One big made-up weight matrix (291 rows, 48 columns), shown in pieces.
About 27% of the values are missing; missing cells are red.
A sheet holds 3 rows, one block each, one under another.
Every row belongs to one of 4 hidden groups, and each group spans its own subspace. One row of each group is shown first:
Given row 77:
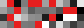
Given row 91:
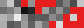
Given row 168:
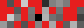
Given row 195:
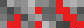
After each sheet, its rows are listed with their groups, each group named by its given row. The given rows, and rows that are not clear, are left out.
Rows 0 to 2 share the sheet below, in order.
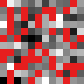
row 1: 91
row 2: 168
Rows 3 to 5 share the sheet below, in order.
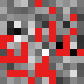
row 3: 168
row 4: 77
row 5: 195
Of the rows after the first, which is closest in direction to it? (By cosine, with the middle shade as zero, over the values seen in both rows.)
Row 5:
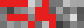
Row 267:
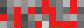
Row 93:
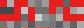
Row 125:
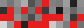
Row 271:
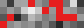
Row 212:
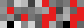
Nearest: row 267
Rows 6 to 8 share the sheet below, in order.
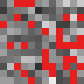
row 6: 195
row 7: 77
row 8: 195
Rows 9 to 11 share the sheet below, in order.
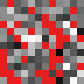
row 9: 168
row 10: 91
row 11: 77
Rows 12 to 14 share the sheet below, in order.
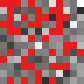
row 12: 77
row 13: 168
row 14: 77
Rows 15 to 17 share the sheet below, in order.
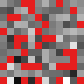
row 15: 168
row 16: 195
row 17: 168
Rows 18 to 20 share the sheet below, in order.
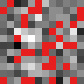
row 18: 168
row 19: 91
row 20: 91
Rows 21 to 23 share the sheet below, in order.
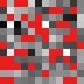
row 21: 168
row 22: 168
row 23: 91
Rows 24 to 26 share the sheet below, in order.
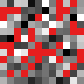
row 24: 195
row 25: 168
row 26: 77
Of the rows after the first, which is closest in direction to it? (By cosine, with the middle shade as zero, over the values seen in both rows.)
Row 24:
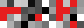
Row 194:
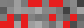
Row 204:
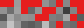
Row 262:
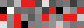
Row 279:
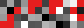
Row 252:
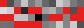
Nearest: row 262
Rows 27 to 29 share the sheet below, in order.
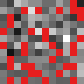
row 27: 91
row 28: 77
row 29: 168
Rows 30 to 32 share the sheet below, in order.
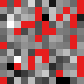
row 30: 77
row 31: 168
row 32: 168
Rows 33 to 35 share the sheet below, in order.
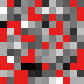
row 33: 195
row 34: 91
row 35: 91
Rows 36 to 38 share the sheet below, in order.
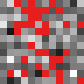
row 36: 91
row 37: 91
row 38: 91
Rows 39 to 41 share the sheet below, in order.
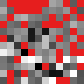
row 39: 77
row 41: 195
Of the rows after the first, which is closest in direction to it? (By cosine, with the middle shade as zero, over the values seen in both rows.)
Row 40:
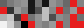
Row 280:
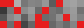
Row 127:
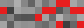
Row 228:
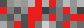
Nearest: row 127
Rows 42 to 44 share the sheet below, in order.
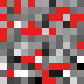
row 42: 168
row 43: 168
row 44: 77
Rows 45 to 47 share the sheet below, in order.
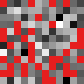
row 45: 77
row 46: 195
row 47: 168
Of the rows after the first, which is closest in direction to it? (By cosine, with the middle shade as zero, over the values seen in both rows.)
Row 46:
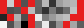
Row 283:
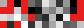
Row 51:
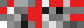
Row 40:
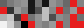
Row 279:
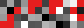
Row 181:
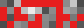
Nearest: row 51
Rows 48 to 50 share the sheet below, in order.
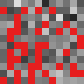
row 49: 168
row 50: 195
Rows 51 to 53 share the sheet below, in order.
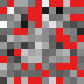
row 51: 195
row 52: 77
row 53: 195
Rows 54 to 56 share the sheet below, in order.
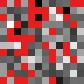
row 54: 77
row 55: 91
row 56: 195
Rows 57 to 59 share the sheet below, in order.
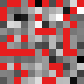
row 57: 77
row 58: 77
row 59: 77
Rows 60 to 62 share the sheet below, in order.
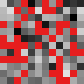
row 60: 195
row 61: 91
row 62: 77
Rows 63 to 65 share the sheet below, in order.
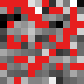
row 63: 91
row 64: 195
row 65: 195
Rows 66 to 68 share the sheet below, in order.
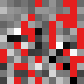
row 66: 195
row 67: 77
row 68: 77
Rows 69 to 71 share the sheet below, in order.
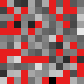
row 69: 168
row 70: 77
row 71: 195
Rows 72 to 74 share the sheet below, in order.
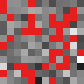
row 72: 77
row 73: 195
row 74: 77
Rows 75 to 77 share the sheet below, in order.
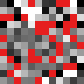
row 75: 91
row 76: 77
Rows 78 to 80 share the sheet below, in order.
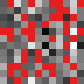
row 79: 195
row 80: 168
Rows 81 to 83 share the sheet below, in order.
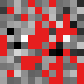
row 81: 77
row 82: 91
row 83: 91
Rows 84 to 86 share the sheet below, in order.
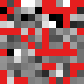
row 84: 195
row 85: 168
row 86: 77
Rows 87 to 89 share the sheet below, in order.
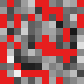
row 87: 195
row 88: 195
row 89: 91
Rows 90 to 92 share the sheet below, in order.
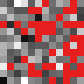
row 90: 168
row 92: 195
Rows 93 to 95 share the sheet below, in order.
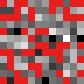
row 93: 168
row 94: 77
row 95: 168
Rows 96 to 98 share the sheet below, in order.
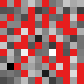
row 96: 195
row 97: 195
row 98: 195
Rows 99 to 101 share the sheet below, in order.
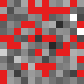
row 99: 195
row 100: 77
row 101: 91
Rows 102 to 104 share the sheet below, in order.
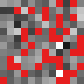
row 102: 168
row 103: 77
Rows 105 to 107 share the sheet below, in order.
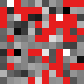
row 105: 91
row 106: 168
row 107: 77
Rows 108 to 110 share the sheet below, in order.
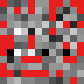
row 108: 77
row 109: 168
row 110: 91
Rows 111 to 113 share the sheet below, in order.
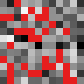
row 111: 91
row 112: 168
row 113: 195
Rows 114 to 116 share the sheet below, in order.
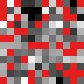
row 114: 91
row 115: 91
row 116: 195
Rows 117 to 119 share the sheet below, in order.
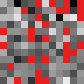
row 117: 91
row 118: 77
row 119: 168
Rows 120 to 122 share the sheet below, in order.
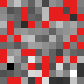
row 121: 91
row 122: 195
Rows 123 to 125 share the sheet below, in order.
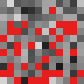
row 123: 91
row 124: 168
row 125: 195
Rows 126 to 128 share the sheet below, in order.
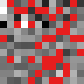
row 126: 195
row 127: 168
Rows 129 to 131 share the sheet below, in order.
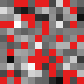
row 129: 168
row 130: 168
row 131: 91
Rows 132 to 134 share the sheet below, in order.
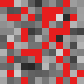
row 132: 77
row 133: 195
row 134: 91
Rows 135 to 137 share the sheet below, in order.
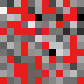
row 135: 168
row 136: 195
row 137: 91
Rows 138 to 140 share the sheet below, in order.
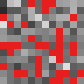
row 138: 195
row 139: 195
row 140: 77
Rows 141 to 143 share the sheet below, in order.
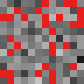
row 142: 195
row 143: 77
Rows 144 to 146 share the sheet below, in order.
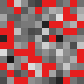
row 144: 77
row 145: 195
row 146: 91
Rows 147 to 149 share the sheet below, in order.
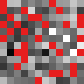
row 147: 195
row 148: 77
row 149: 195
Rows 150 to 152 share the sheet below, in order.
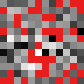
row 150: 77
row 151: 77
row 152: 91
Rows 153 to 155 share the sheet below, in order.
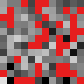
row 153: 195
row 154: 77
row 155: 168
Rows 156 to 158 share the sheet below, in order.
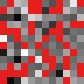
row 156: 91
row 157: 195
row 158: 77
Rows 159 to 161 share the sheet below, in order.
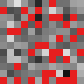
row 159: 77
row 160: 168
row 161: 77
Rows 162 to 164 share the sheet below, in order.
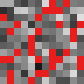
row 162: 168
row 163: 195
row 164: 195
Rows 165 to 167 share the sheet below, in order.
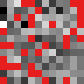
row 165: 195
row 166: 195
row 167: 195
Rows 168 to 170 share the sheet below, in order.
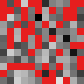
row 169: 77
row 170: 168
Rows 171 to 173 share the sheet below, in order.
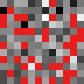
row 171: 195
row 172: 195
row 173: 91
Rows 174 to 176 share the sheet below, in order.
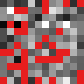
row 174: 168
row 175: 195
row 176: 168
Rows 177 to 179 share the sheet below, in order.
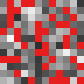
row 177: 91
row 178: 168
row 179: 77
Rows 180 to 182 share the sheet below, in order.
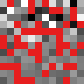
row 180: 195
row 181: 91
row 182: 195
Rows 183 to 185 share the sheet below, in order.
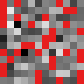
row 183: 168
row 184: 195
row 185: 168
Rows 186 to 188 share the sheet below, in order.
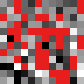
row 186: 195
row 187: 195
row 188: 168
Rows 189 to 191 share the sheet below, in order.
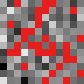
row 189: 195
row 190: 195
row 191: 195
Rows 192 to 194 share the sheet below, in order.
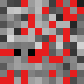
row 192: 77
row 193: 168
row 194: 77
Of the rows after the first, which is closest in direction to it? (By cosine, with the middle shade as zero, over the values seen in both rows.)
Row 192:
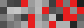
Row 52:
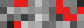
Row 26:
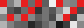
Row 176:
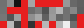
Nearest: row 52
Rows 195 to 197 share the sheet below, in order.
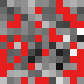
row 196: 77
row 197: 195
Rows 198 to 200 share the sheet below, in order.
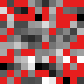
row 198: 168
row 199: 91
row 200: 195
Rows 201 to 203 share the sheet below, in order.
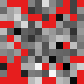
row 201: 91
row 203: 77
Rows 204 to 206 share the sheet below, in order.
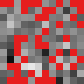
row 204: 77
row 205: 168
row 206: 91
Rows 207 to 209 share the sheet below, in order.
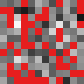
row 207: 168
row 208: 77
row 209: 168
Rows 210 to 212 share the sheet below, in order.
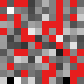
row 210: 195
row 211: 195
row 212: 168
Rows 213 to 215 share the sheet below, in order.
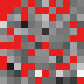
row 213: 195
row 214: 168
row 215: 168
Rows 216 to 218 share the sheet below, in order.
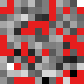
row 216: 77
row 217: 168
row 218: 195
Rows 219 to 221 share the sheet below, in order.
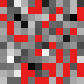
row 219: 91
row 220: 77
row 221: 91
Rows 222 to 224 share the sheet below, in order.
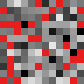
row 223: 77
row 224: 77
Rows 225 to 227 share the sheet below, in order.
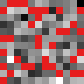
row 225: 77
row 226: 168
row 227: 91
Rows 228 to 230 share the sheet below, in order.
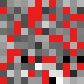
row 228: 195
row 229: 168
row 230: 195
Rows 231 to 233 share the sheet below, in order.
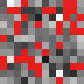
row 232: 168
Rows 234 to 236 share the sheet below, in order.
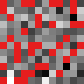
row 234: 195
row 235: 195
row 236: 77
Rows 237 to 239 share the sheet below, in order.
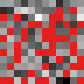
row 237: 168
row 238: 195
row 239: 168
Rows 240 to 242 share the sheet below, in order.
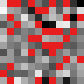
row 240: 195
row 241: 195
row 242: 168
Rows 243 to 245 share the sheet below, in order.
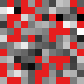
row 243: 168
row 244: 77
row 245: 91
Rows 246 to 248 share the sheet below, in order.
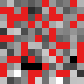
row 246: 91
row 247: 195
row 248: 91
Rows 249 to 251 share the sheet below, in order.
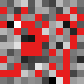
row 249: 168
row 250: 91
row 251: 195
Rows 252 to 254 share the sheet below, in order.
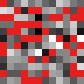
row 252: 168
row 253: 77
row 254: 77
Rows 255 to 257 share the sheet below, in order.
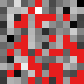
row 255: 77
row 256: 195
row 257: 91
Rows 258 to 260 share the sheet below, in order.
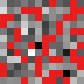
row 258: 195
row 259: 168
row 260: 77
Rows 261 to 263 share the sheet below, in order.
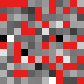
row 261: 91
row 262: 195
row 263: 195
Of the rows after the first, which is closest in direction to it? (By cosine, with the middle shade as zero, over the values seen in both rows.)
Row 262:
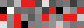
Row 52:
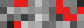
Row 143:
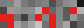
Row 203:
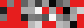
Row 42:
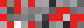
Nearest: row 203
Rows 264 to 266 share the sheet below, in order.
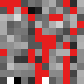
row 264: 91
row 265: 195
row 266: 168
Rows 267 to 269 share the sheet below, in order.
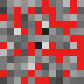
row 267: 195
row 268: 168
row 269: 91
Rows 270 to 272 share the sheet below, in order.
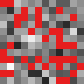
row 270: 168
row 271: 91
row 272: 195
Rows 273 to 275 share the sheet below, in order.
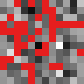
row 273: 91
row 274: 77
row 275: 77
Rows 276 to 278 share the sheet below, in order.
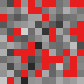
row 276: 91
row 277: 168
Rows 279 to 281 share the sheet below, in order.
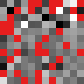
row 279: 195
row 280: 195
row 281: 195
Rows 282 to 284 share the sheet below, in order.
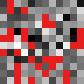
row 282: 77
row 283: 91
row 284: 168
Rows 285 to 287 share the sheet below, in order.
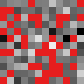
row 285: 77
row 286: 77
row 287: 168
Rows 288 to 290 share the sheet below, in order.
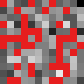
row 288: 168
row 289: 77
